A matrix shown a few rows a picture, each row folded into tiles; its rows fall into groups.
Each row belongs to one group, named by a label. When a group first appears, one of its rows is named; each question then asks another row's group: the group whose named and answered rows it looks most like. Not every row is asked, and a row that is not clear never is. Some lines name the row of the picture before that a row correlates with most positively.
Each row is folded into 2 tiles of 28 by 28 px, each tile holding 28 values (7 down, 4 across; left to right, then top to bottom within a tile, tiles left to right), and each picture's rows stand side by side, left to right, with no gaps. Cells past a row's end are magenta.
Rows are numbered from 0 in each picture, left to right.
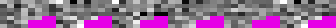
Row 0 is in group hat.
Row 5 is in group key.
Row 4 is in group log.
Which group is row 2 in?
key
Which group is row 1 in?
key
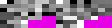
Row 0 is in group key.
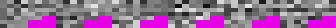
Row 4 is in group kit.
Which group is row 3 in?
log
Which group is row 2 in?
key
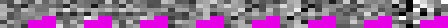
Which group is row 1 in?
log
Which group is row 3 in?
key
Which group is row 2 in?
log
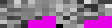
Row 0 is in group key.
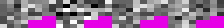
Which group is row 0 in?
hat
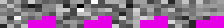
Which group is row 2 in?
hat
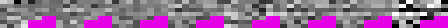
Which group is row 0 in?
key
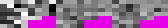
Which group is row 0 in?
hat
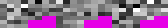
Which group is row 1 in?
key
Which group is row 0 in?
kit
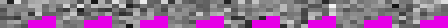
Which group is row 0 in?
key
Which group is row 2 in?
hat
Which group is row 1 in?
kit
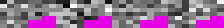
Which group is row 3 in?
hat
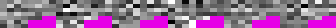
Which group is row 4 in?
log
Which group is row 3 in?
key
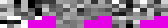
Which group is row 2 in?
hat
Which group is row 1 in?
kit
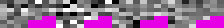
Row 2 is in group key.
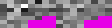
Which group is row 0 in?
kit
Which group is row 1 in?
kit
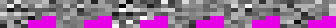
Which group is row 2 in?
log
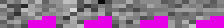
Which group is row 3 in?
log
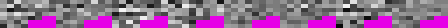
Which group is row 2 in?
log
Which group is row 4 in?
kit
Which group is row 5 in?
kit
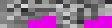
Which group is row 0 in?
kit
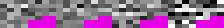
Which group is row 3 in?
log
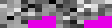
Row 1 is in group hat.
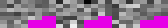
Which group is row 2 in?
kit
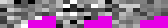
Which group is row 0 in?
key
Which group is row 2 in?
kit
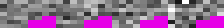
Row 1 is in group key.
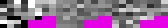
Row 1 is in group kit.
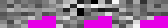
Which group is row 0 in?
log
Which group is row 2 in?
key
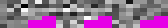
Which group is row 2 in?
kit
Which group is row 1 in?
log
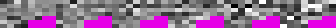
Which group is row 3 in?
log
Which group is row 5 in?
hat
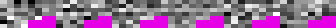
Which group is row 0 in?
key
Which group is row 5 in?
key
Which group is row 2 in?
log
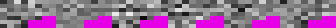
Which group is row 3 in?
log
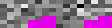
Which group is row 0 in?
kit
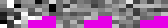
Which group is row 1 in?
log
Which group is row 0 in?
hat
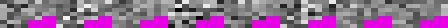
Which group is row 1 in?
hat
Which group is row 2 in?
hat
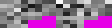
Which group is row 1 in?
hat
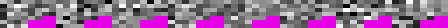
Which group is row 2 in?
kit
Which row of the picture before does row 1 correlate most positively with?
0
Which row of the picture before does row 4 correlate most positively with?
1
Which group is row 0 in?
kit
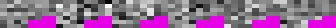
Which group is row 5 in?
key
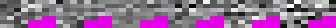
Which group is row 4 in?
log
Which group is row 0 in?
hat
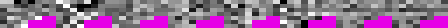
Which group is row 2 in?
hat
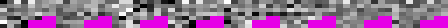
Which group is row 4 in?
key
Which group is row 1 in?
key
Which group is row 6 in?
kit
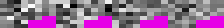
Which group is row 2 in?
log
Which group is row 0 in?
hat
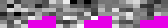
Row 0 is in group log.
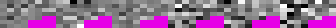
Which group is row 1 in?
key
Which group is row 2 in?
hat
